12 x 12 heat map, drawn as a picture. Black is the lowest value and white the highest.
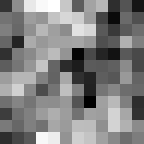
No regular stripes run through it. The top middle is the ninth with the highest average. Overall the values sit about 50% of the way up the scale. Neither half mirrors the other.
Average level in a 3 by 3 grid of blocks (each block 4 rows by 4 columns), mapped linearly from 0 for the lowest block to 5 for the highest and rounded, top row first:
350
300
243
